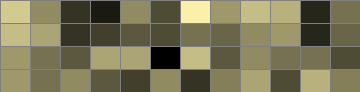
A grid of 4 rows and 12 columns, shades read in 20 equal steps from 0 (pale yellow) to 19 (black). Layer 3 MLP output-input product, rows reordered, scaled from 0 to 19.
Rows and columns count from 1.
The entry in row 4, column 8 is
9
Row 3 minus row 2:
3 4 -3 -8 -6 6 -6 1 0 3 -6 2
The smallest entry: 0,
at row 1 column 7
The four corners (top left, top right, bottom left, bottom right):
3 10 7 9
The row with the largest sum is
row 2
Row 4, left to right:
7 10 8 12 14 8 15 9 6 13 5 9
